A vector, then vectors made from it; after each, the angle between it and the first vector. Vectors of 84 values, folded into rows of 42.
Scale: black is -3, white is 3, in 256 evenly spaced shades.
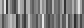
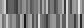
partly aligned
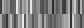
orthogonal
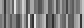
orthogonal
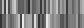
partly opposed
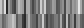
nearly parallel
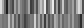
partly aligned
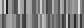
nearly parallel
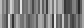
orthogonal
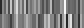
partly opposed
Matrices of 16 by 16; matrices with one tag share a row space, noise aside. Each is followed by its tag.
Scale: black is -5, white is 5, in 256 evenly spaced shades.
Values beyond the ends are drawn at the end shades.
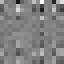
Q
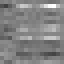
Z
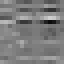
Z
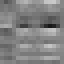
Z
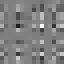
Q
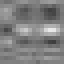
Z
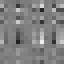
Q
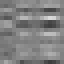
Z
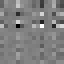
Q
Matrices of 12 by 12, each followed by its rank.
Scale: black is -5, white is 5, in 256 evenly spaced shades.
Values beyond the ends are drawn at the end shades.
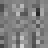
two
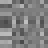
two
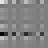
one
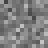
full rank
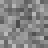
full rank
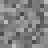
full rank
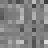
two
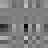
one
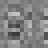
two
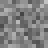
full rank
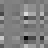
one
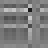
one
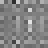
two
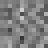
two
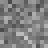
full rank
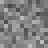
full rank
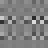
one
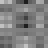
one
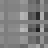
one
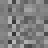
two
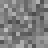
full rank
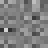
two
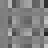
one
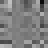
two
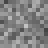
full rank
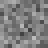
full rank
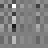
one
